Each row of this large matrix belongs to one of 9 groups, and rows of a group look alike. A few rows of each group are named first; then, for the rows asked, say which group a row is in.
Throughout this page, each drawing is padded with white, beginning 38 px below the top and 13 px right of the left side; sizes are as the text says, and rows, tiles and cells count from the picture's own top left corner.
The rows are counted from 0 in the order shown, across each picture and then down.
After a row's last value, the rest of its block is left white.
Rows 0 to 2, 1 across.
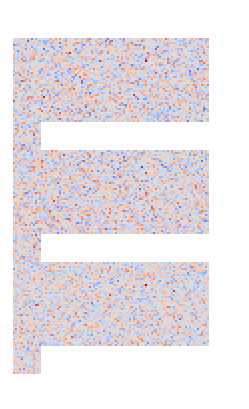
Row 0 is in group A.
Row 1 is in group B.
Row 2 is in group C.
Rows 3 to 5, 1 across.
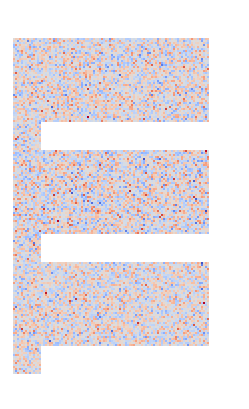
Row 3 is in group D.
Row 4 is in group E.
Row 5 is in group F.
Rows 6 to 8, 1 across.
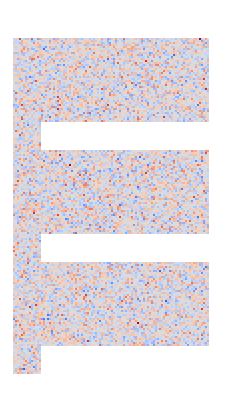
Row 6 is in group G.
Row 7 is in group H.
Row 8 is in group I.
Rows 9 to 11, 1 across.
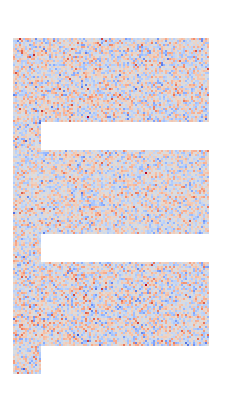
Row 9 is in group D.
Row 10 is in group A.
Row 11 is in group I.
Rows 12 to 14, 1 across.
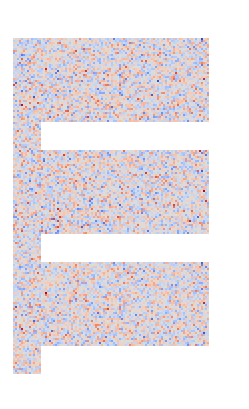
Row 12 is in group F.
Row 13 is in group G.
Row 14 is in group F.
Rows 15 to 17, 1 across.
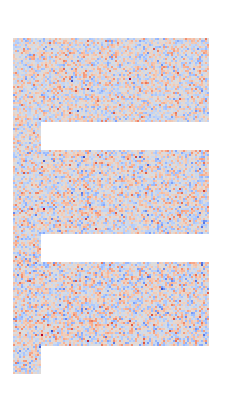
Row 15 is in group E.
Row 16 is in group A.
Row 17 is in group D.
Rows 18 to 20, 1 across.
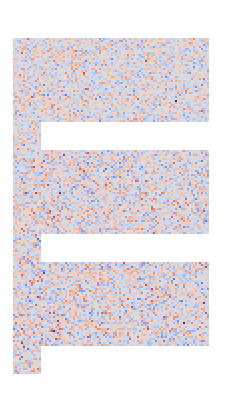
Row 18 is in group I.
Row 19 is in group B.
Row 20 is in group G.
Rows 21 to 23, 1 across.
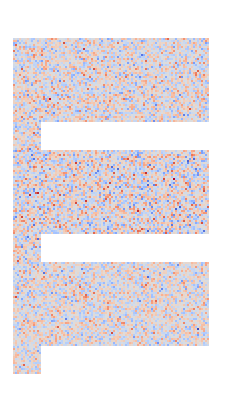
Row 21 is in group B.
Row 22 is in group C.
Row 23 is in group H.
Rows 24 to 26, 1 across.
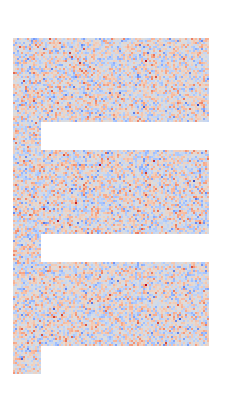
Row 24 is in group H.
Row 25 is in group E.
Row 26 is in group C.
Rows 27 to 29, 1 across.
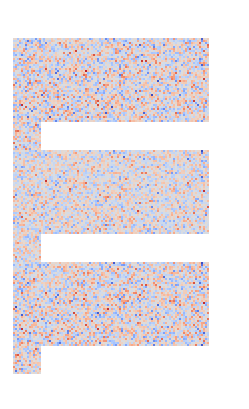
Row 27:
F
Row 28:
F
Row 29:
F
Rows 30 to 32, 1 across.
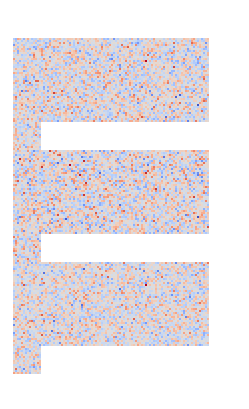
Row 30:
C
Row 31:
H
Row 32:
A
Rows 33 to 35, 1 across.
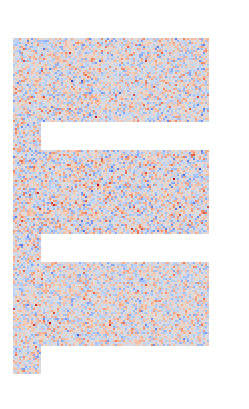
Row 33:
A
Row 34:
C
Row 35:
B
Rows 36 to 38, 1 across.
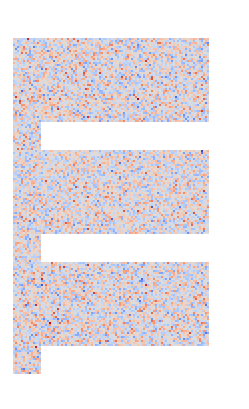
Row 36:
I
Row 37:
F
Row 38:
B
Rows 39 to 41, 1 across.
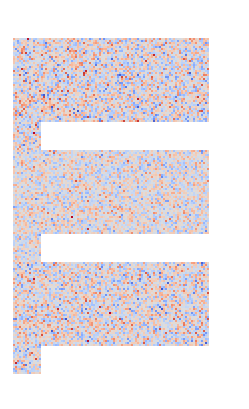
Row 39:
I
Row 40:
D
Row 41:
D
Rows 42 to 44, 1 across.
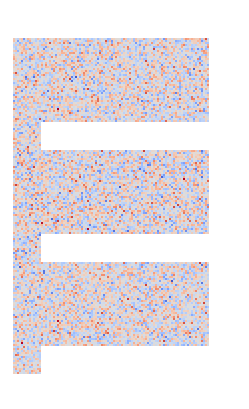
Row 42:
E
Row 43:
D
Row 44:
G
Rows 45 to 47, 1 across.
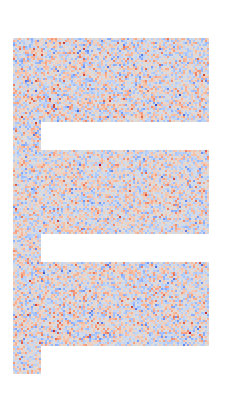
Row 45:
B
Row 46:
E
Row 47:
G
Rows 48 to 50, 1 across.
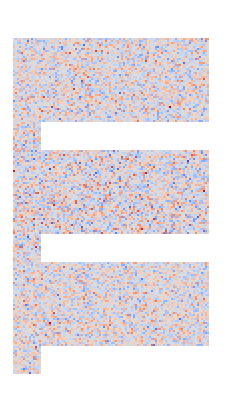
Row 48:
A
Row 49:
C
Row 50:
B
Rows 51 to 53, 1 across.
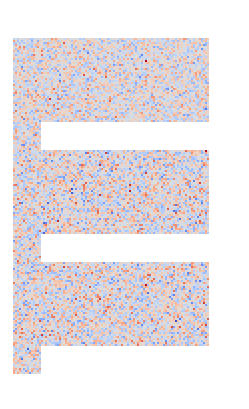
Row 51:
B
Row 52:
E
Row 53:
C
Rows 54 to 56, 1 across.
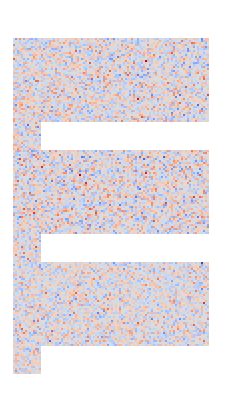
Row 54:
C
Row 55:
H
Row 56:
F
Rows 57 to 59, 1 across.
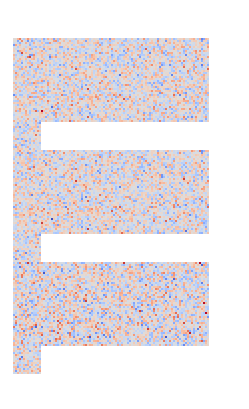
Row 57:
D
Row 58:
D
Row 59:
G
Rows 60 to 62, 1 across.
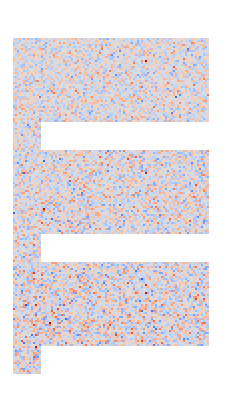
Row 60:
C
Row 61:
A
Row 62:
B
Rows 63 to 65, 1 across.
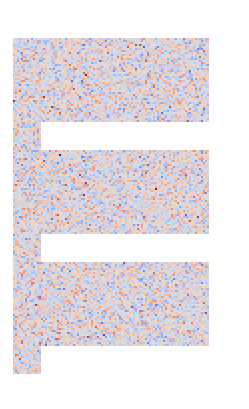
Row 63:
A
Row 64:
H
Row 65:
G
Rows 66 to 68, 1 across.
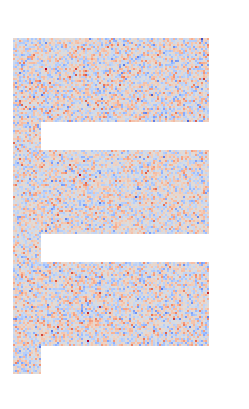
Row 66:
F
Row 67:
H
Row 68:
D
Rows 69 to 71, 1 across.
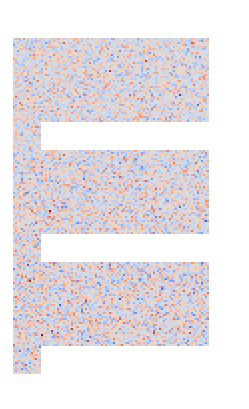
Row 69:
C
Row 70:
B
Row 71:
D
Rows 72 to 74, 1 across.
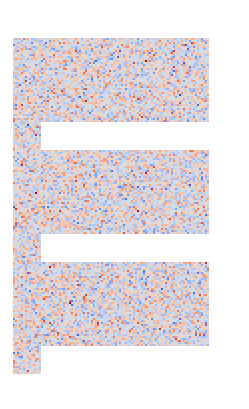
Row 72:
C
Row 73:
I
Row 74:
E
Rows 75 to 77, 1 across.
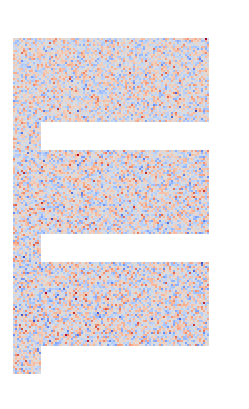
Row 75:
E
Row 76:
A
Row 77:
F
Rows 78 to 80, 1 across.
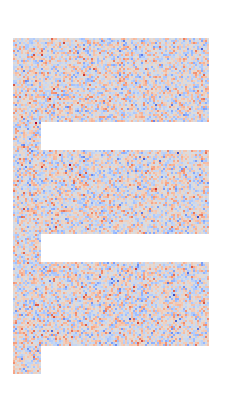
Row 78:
B
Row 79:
H
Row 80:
C
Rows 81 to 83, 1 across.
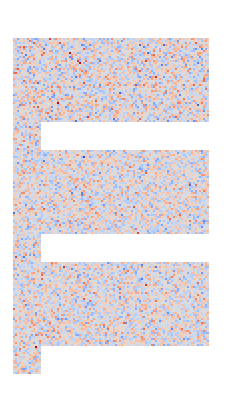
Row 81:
H
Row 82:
A
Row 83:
B
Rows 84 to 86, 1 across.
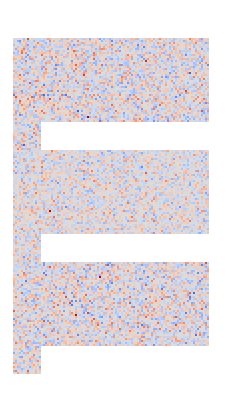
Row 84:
I
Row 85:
B
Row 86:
E
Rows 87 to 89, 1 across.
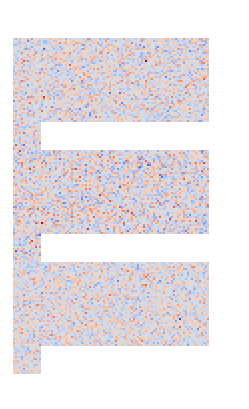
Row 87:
A
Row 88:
D
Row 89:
C
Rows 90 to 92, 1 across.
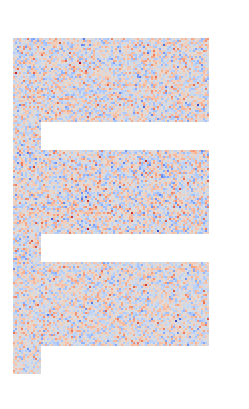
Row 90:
H
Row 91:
D
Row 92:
C
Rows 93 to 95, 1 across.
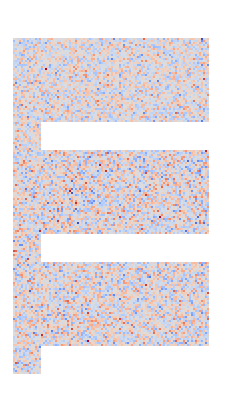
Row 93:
F
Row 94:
E
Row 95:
D
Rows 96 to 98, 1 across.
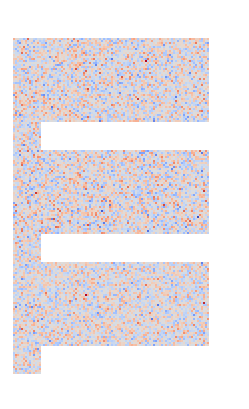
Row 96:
I
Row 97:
G
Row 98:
F
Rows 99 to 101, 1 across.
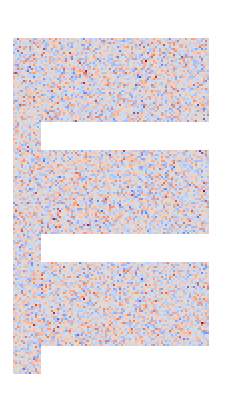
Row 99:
H
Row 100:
G
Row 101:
B
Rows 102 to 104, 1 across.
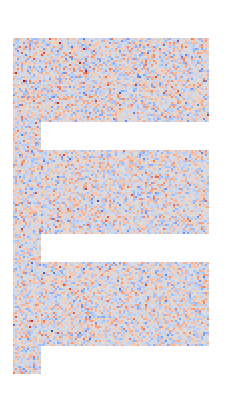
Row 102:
H
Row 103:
G
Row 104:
A
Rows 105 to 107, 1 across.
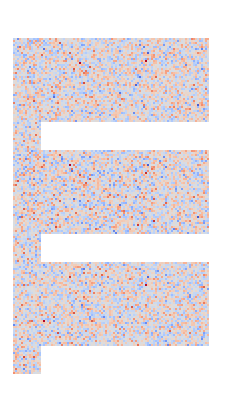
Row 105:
H
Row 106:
H
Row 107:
A
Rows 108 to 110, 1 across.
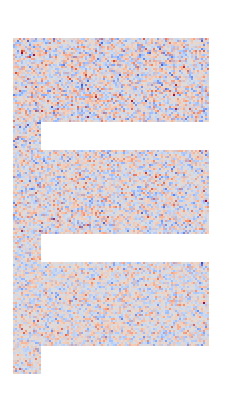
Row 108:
D
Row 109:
G
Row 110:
F
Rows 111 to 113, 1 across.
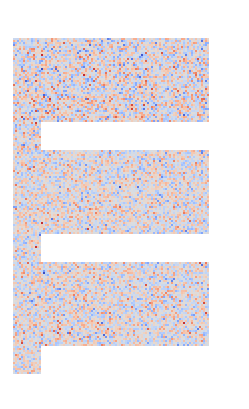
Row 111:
B
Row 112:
D
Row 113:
G
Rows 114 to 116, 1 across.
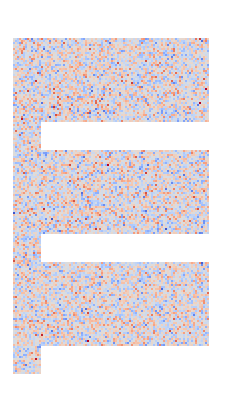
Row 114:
G
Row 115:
A
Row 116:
D
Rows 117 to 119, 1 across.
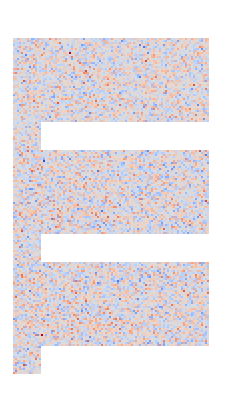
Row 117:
H
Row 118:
G
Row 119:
D
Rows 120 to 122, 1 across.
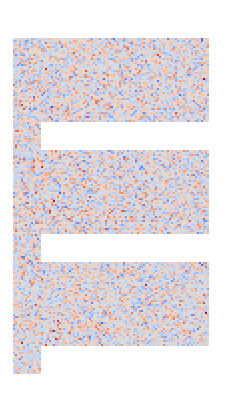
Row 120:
F
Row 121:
B
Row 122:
G
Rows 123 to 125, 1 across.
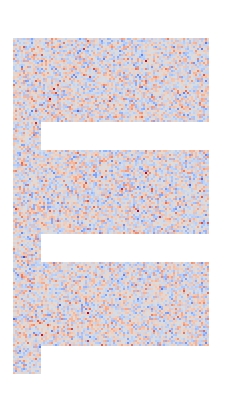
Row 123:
B
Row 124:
I
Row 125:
D
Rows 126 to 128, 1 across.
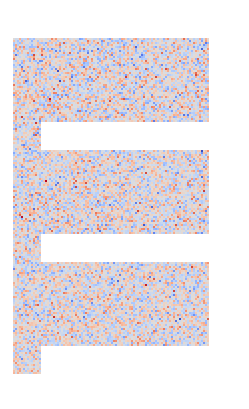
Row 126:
B
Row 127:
F
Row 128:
C
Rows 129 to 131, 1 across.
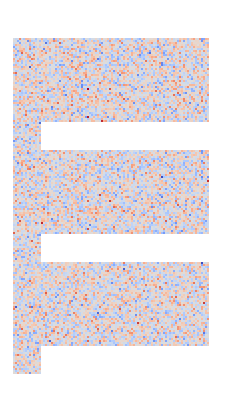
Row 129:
D
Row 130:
D
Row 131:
F
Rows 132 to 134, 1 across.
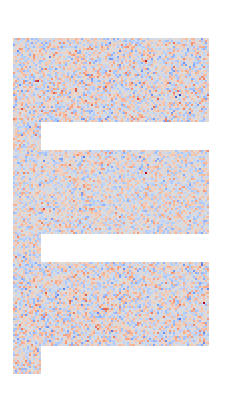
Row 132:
C
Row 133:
A
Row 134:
F
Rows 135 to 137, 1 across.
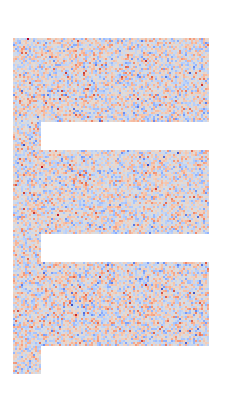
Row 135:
I
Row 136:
H
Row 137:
E
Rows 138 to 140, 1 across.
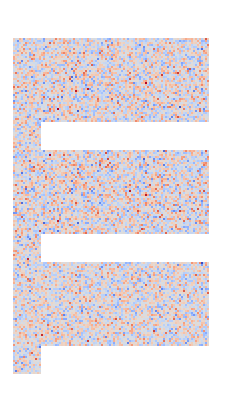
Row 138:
E
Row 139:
E
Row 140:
D
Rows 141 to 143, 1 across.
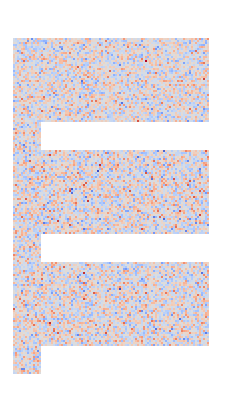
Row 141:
A
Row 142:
E
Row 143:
B
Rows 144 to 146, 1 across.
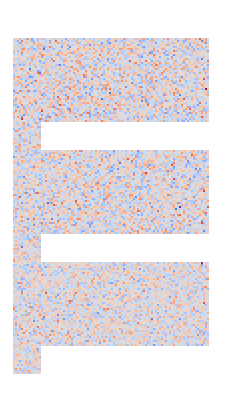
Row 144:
G
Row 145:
C
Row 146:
F
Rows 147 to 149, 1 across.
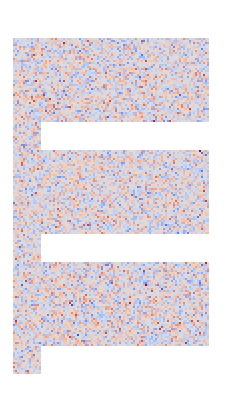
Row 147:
B
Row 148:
G
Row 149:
E
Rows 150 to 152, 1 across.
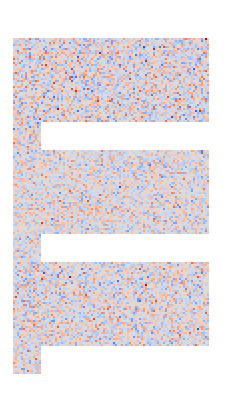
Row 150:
E
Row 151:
D
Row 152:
H
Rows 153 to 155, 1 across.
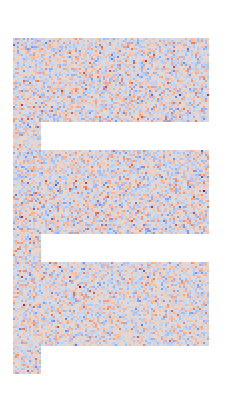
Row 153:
C
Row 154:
F
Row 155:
H
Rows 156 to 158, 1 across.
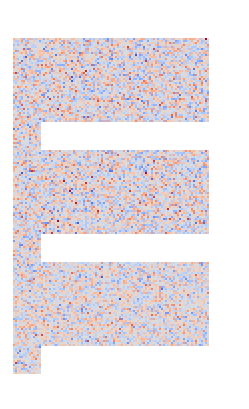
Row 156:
E
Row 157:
E
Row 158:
D
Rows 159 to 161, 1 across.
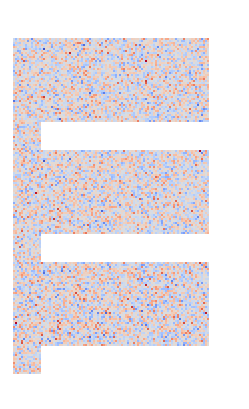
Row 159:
A
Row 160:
G
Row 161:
G
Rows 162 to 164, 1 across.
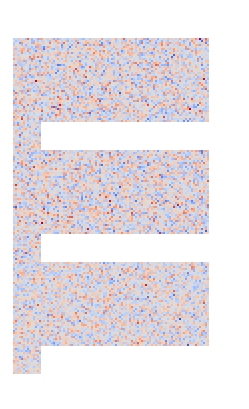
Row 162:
G
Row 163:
D
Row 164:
C
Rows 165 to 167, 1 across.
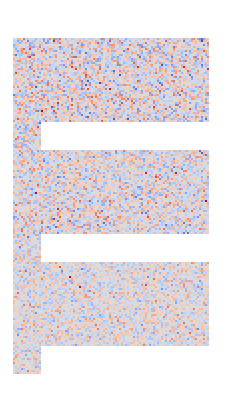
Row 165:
D
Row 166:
G
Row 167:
H
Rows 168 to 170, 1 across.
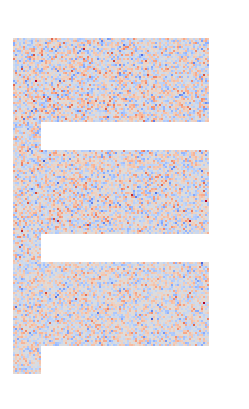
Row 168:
B
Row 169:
G
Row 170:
F
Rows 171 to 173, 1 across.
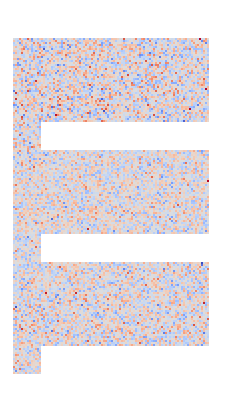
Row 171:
G
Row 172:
D
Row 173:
F
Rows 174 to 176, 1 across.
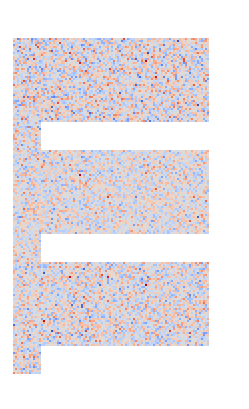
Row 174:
H
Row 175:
H
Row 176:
A
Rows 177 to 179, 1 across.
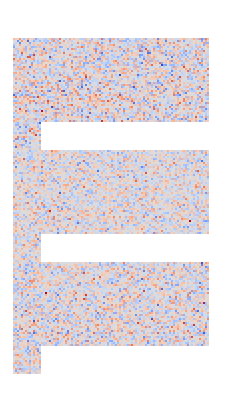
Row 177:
D
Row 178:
B
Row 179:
F
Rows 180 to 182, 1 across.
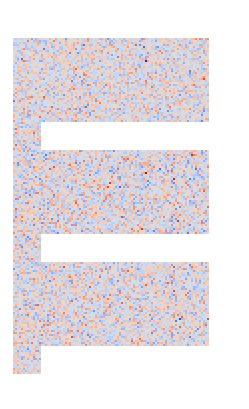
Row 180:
A
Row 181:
C
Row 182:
C
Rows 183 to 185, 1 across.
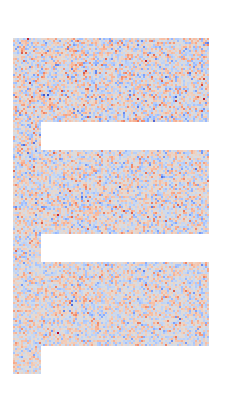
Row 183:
I
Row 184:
D
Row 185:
E
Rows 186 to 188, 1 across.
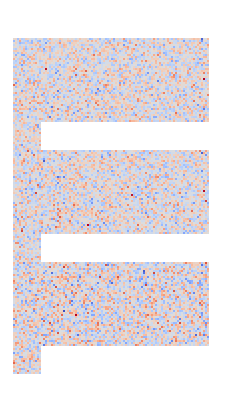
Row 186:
F
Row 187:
G
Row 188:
E
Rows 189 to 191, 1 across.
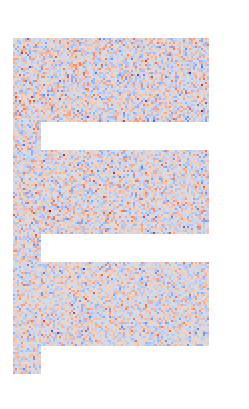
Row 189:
I
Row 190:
B
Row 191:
A
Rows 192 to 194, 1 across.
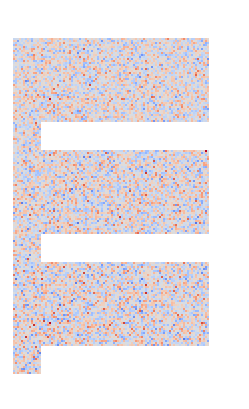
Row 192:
B
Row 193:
E
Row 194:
B
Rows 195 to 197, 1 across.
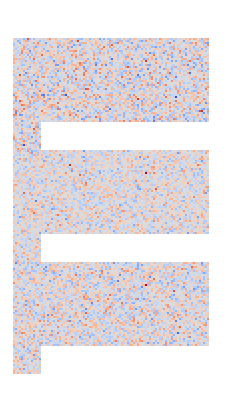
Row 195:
I
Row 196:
H
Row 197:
C
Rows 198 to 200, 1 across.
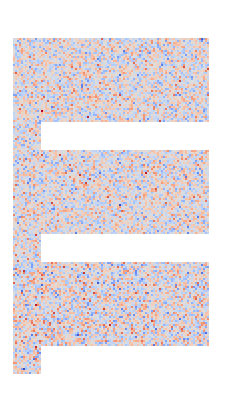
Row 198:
D
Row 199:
H
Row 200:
B
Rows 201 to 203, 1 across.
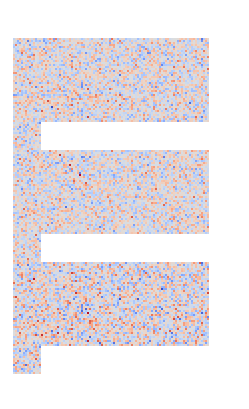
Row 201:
D
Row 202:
H
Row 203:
D
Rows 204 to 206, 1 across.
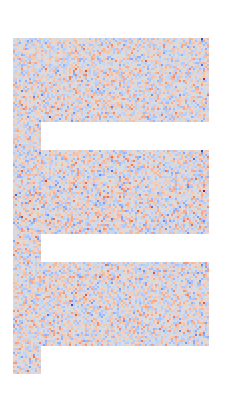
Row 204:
F
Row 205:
F
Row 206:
E
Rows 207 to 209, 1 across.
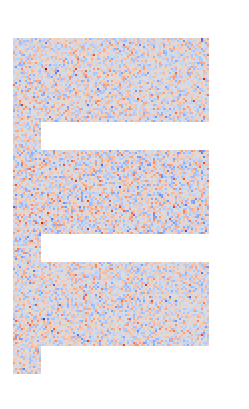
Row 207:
F
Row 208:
D
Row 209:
I
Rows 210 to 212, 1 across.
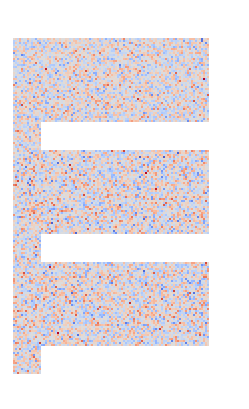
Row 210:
F
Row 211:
H
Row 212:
E
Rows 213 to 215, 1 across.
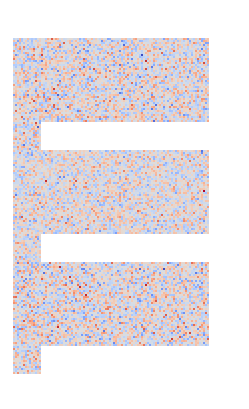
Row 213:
B
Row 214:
F
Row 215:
H
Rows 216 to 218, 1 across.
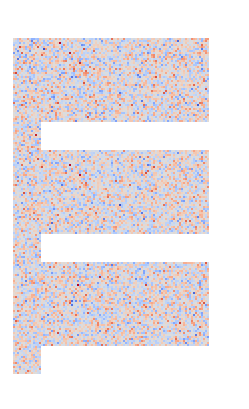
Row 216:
H
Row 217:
H
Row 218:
E
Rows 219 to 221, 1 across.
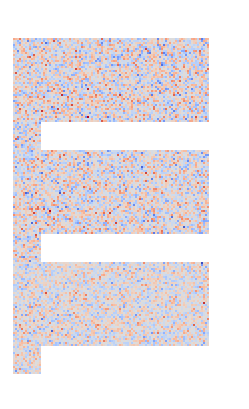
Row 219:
D
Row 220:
B
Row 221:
F
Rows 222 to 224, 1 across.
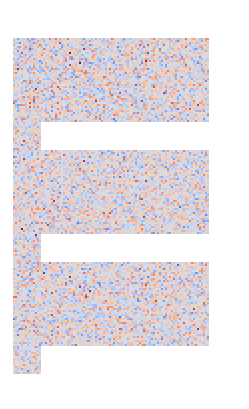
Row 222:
H
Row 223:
B
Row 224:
H
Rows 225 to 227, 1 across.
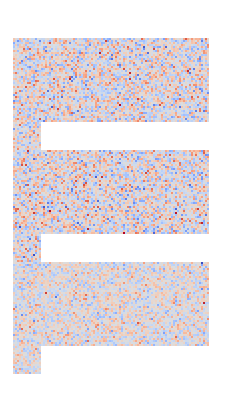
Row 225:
E
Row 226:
I
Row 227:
F
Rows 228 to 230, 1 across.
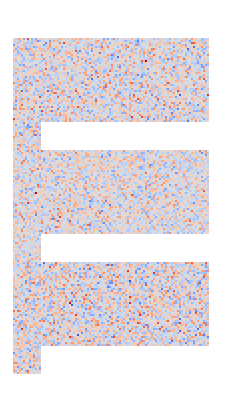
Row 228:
C
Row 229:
G
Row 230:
E
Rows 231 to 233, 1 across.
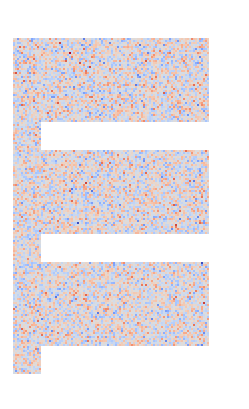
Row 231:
H
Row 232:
E
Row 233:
F
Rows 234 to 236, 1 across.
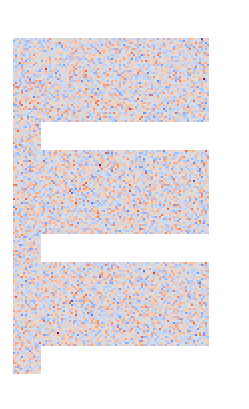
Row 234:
F
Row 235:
E
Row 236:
E
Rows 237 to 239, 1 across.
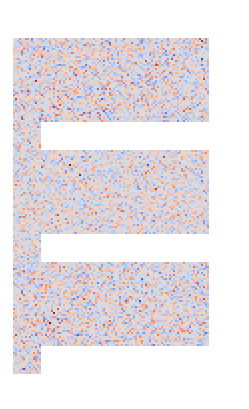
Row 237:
G
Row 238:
H
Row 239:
B
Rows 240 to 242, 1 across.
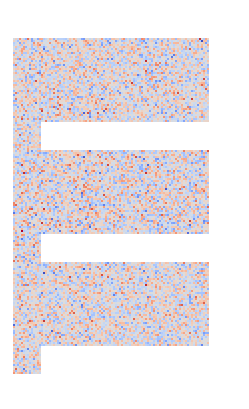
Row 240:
G
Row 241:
A
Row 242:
A
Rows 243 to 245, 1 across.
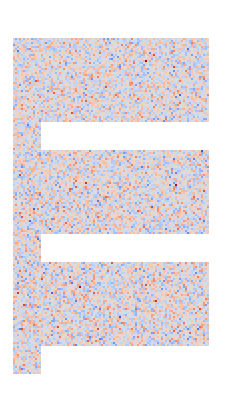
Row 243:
C
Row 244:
F
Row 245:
H
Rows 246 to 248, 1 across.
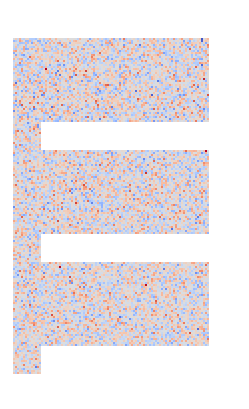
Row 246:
F
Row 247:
E
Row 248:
H
